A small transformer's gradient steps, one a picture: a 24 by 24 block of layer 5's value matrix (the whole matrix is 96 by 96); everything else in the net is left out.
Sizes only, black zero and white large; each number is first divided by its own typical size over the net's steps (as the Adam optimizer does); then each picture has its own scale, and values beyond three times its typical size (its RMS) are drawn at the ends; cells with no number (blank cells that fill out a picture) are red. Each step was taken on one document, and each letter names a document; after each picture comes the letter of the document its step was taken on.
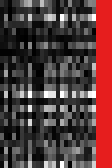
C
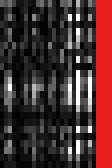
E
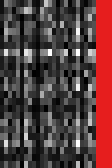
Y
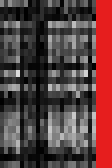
Y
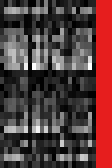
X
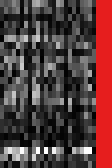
X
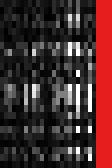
E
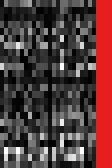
C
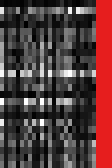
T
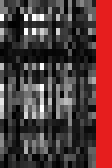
T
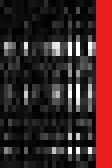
E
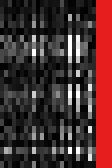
E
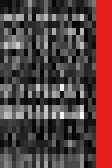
C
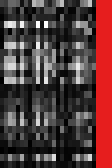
X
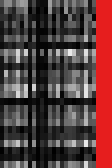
Y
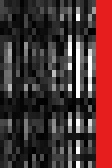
E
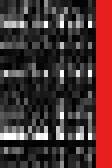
C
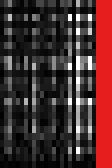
E
